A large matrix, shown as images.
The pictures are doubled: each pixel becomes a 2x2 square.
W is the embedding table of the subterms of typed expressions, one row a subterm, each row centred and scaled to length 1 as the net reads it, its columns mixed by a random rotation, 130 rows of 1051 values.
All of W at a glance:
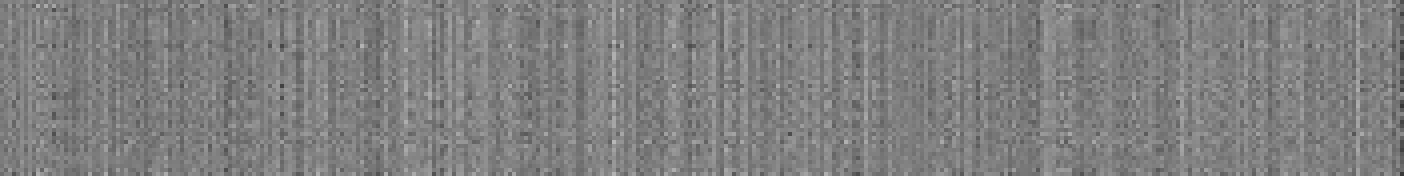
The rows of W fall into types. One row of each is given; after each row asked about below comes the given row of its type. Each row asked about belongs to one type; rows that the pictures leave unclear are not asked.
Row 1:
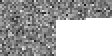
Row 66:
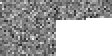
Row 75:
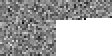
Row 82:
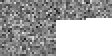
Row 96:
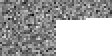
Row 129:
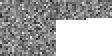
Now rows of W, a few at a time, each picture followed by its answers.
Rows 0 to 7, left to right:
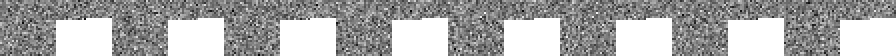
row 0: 75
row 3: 66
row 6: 75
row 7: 96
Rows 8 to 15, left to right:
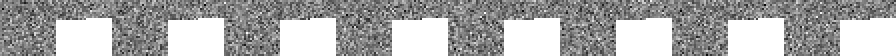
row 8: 96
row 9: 96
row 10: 66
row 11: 75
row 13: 82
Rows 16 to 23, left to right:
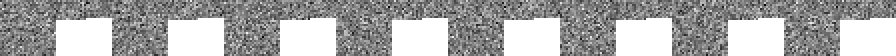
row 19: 1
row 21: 129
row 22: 96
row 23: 1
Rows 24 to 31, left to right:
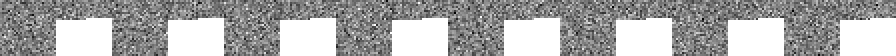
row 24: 96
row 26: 129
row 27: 129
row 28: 96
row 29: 1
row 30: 129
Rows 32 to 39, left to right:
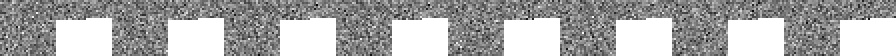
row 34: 96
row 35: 96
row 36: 75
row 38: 1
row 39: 75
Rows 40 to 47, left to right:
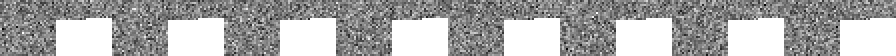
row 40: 82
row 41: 129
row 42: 129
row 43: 66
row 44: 82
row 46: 96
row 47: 82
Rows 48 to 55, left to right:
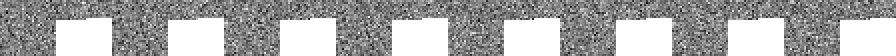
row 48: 129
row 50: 129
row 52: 75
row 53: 1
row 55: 82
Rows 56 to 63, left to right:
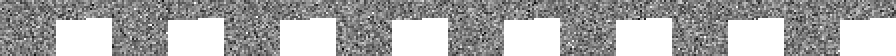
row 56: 96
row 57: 129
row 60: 1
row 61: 75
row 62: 82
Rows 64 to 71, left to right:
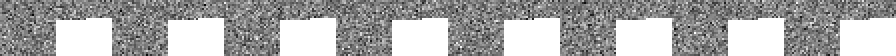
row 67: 82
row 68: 75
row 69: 96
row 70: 82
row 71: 1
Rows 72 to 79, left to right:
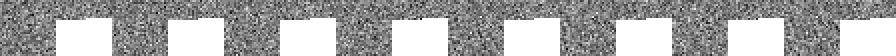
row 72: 96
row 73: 82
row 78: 129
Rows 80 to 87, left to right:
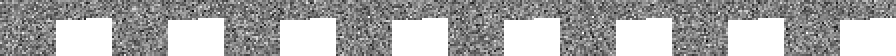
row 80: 75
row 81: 129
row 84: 96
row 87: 82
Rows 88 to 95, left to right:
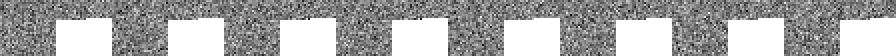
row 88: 75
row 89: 96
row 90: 75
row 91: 75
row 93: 75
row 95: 66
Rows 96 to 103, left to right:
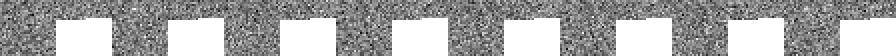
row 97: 129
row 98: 75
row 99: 96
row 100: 96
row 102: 75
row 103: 129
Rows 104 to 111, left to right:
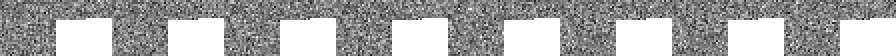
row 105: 82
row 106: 82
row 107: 82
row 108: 129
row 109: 75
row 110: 75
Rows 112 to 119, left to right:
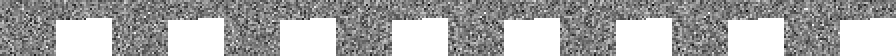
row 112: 129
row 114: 75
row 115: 96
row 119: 129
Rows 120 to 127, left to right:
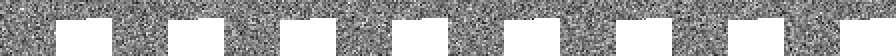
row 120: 129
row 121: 96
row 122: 1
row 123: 1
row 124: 129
